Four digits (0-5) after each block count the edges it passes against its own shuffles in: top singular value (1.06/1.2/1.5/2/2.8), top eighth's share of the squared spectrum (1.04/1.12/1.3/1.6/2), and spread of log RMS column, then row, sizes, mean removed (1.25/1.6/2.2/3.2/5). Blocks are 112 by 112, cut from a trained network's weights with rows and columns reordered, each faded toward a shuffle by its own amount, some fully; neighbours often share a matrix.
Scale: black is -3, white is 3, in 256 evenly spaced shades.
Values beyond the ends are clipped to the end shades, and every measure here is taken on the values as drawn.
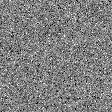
0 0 0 0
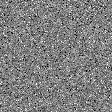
0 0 0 0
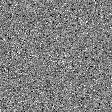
0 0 0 0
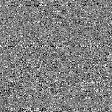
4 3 1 3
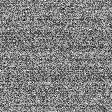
3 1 0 0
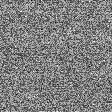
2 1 0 0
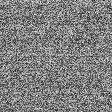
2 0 0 0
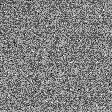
1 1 0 0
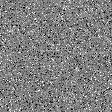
2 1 0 0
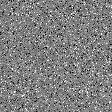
0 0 0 0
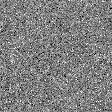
1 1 0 1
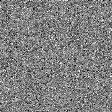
2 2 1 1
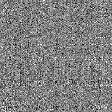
3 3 2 2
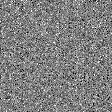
2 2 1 1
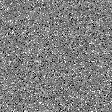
3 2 0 1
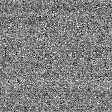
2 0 0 0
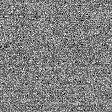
1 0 0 0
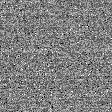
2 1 0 0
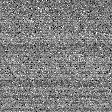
3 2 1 0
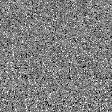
2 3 2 1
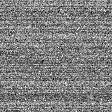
4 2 1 0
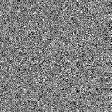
4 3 2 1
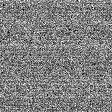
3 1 0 0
